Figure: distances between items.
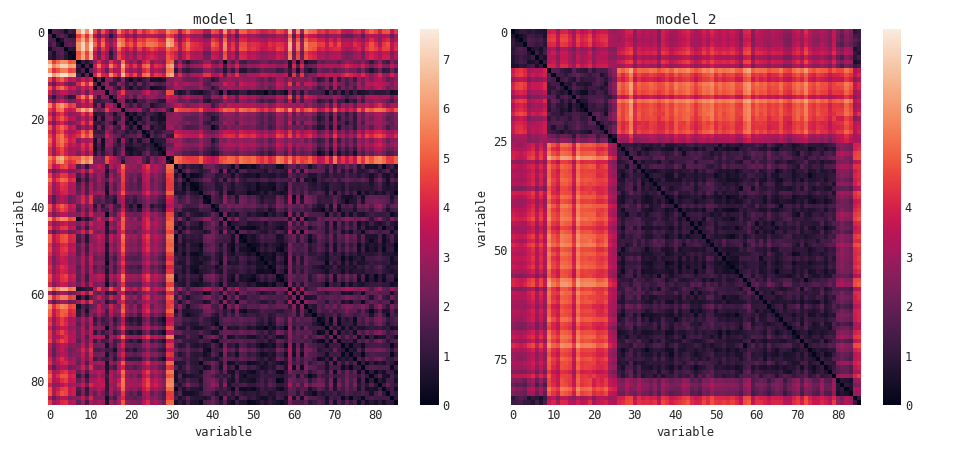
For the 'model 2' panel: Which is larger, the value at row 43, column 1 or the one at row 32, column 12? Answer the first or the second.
the second
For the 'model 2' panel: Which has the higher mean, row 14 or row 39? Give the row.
14
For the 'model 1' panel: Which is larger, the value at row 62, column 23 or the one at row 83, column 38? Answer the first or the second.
the first
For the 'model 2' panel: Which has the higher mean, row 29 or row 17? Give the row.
17
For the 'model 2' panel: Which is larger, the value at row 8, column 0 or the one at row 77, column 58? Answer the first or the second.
the second
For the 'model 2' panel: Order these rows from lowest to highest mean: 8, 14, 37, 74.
74, 37, 8, 14
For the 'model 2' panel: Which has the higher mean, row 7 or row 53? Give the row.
7
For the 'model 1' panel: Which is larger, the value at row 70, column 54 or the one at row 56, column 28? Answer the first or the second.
the second
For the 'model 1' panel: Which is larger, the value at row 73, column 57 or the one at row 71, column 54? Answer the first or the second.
the first
